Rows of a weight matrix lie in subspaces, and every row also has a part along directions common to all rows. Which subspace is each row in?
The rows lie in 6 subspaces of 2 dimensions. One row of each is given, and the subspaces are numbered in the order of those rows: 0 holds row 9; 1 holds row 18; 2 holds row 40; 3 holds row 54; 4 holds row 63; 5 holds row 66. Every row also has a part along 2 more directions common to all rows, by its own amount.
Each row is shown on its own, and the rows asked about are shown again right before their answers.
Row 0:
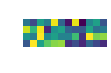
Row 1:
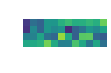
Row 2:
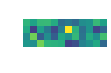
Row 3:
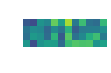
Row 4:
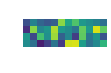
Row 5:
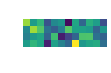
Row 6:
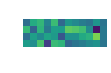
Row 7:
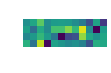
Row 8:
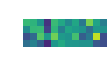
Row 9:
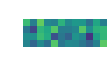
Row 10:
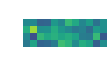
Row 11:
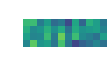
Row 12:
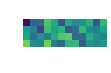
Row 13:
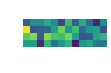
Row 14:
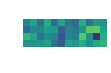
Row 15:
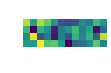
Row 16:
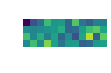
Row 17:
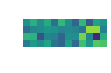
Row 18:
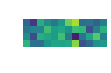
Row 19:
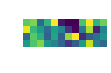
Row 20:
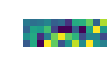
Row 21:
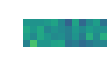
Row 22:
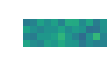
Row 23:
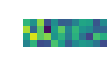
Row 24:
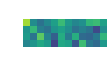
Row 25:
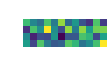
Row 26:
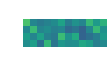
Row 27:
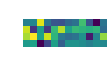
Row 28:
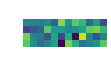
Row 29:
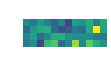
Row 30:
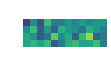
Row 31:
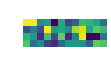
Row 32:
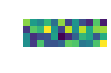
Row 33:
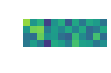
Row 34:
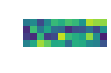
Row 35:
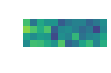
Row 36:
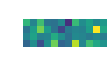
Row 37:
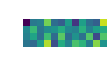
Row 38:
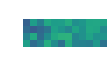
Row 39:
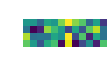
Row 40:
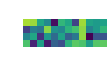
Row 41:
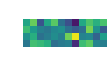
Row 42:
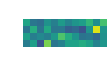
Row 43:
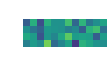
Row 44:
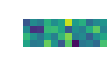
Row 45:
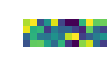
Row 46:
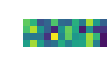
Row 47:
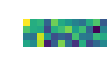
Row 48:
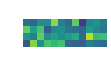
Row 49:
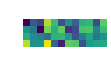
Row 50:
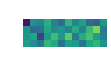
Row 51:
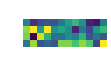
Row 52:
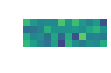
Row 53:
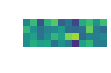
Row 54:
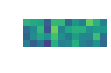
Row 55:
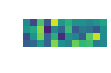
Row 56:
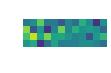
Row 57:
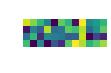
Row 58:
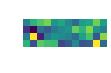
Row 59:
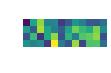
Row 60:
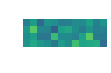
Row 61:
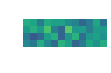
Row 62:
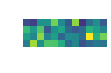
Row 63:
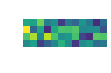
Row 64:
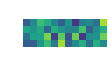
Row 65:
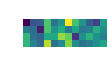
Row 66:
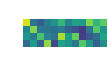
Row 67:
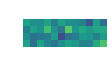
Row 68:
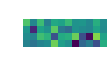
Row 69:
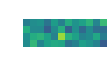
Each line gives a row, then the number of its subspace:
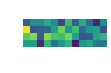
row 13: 4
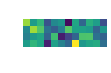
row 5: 0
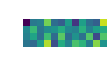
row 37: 0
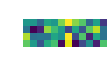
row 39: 0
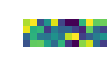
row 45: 1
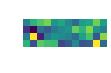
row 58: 3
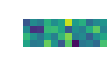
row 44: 0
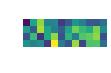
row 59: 5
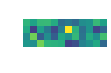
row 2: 3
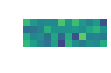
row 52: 0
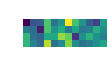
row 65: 1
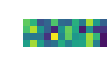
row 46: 0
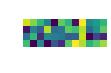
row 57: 2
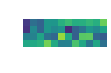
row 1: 4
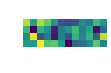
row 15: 3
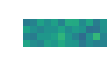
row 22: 1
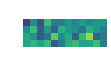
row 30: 0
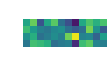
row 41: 1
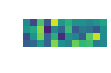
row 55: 2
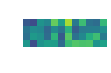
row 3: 2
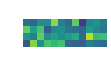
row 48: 2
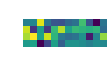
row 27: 4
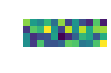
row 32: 4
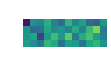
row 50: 5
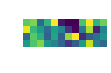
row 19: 1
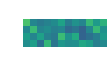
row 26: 5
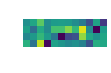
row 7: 5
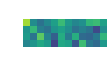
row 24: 5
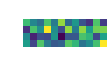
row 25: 4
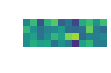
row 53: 1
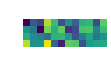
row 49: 1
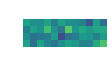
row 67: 4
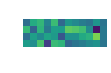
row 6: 5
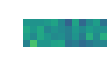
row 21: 2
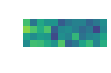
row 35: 3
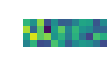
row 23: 4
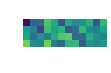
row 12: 1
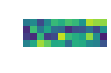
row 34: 4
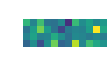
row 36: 5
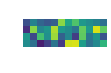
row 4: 3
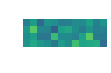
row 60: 0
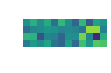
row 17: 1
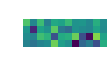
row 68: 0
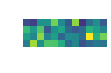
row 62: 2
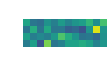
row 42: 5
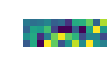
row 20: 5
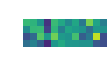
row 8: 3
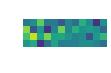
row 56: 4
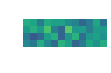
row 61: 4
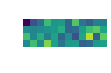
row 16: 2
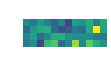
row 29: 5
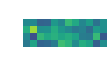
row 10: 3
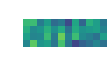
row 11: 2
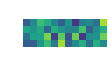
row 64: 0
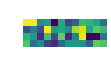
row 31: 2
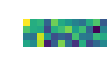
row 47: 5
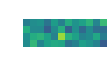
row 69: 4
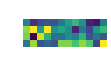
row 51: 3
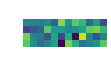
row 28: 0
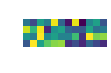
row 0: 2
